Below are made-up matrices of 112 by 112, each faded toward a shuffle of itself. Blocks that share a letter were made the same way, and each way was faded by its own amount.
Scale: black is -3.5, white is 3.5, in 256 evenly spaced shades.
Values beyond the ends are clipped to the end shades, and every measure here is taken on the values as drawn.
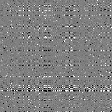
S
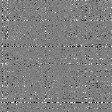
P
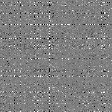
P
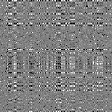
S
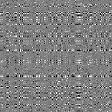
S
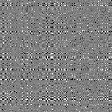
S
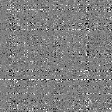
P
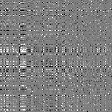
S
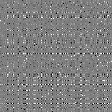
S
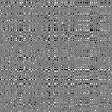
S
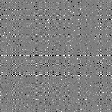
S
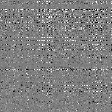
P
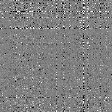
P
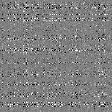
P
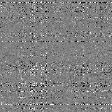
P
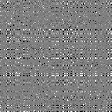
S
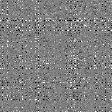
P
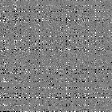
P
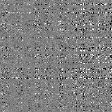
P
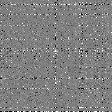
P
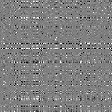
S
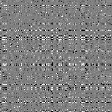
S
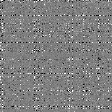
P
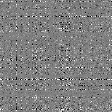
P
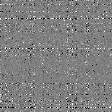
P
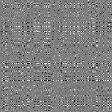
S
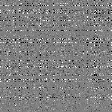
P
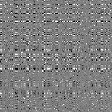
S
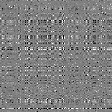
S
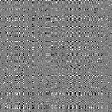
S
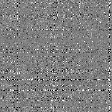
P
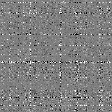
P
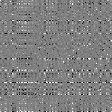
S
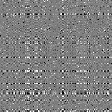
S
